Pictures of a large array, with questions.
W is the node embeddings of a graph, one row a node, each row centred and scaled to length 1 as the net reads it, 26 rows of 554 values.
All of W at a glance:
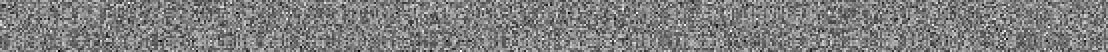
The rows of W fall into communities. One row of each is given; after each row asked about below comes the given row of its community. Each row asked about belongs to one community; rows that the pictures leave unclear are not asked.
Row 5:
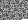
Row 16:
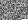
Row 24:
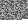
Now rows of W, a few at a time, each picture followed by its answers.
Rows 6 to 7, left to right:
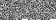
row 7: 5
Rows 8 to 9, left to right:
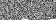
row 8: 16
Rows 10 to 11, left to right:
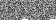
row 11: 16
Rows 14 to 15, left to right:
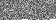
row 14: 5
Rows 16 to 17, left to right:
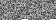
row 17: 24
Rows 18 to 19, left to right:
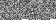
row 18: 16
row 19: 5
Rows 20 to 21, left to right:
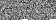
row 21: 16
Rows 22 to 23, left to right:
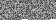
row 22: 16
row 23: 5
